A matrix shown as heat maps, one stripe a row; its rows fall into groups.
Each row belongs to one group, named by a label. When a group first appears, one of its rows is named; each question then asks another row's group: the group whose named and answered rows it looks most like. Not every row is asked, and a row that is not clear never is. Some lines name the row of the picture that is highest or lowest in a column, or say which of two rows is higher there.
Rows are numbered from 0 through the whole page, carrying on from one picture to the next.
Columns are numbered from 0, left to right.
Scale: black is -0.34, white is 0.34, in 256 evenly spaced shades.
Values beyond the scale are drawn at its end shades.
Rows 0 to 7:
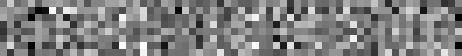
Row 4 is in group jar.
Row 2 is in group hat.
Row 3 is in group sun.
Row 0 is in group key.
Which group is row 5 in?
sun
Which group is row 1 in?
key
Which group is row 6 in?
hat
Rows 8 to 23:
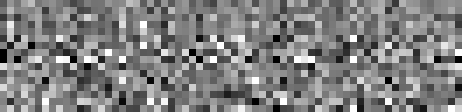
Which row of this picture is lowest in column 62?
16
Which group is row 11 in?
hat
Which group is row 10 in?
sun
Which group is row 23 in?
sun
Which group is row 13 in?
sun
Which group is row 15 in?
jar
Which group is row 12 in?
hat
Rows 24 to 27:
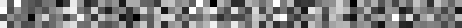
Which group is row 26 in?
jar
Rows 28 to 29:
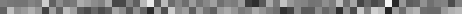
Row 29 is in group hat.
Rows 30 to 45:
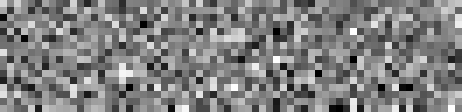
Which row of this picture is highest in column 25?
45
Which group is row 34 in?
sun
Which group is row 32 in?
jar
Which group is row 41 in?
sun
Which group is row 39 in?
hat
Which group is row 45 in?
sun
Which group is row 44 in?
sun
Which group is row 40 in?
key
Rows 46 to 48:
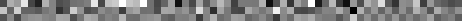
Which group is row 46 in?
key
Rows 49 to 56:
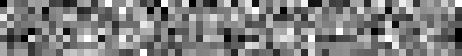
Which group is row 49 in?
jar
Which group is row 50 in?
hat
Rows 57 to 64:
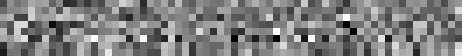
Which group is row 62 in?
key
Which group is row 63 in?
jar
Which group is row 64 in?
jar
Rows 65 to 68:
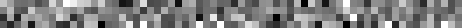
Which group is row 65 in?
key
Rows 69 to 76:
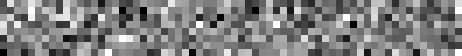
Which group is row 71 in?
key
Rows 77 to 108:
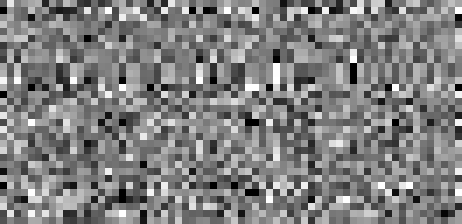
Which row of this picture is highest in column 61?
89
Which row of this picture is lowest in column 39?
85
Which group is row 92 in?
key
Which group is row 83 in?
jar
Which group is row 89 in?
hat
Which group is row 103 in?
jar
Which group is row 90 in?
jar
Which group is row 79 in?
hat
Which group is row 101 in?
jar
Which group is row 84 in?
sun
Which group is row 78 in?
jar
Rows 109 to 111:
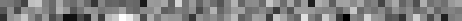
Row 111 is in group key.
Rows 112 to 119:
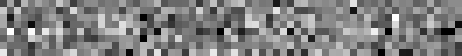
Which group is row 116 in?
key
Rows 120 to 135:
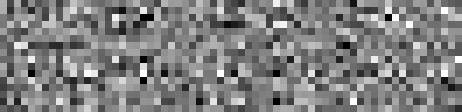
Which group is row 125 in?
sun
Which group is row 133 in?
sun
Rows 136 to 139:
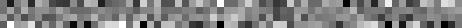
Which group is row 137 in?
sun
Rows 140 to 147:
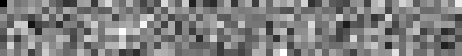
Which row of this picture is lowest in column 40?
141
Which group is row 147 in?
jar
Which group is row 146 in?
key
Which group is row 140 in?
jar
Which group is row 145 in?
sun
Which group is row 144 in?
key
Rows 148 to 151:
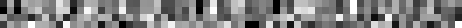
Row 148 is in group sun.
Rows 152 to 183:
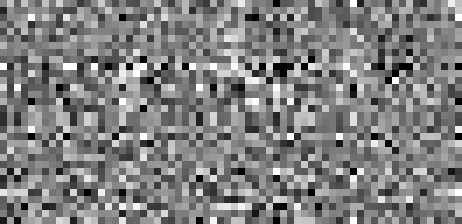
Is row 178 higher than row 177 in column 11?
No
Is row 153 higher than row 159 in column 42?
No
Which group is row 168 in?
sun
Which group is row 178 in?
jar
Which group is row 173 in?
hat
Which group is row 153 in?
jar
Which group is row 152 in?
sun
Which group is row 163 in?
hat
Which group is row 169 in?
sun
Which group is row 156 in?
sun
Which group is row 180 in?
jar
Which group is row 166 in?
hat
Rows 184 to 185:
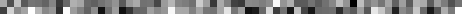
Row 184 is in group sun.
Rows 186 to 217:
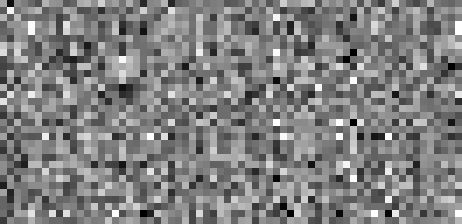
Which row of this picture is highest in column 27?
200
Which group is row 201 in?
jar
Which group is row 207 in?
sun
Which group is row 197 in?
sun
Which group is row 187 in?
hat
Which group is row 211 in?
sun
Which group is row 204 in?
sun
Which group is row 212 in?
jar
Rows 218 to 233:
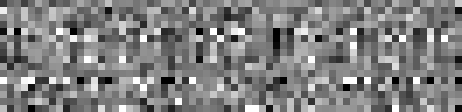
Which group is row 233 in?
hat
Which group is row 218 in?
jar
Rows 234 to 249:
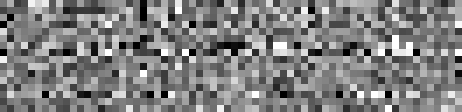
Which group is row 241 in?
jar
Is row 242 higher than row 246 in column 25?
Yes
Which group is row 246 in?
sun
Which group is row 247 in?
hat
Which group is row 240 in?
jar
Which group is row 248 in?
jar
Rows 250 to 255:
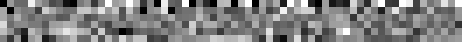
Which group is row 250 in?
jar
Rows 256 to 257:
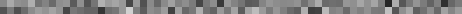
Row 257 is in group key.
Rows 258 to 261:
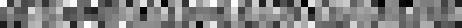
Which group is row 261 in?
sun
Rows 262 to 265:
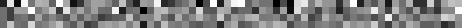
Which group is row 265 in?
key
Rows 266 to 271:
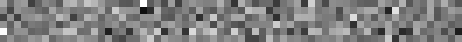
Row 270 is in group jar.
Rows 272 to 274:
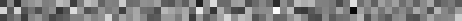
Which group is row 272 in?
sun
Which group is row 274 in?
jar
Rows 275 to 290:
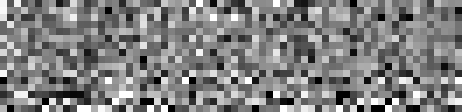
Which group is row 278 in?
hat
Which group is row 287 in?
key
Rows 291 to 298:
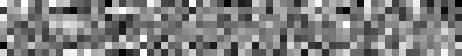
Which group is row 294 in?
key
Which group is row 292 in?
key
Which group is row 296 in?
hat
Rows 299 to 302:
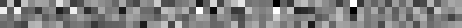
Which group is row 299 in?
sun
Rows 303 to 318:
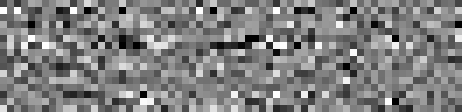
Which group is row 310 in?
sun
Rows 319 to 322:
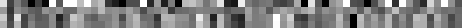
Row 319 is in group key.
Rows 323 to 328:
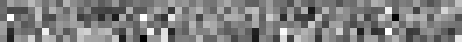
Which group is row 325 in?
hat
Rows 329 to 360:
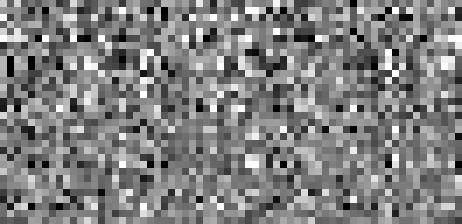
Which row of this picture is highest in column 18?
356
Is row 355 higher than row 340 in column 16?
Yes
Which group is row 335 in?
jar
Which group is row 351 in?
hat
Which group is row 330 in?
hat
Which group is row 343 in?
sun
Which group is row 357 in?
sun
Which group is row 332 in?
hat
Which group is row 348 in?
hat
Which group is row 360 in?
sun
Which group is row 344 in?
sun
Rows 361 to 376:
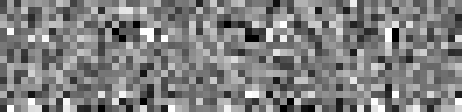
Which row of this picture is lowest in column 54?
369
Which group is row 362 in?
key
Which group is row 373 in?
hat
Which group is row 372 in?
sun
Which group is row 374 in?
hat
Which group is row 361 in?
sun
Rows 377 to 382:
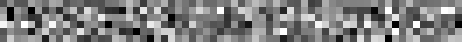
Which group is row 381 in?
jar
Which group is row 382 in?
hat
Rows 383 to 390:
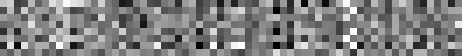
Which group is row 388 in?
key
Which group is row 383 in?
key
